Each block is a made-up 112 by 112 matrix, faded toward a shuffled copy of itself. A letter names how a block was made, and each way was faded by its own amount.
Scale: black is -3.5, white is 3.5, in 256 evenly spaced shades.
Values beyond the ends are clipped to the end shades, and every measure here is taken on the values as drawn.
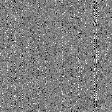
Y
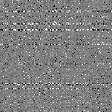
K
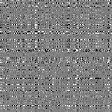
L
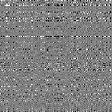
L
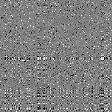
K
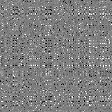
K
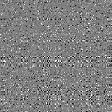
K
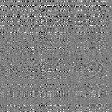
L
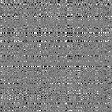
L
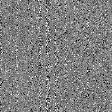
Y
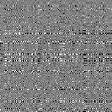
L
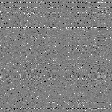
K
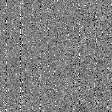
Y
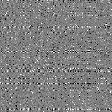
K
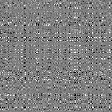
L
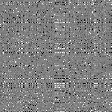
K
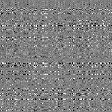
L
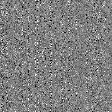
Y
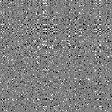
K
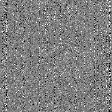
Y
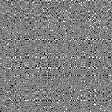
K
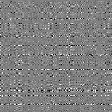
L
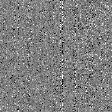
Y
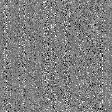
Y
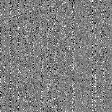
Y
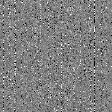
Y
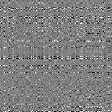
L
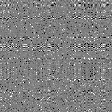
K
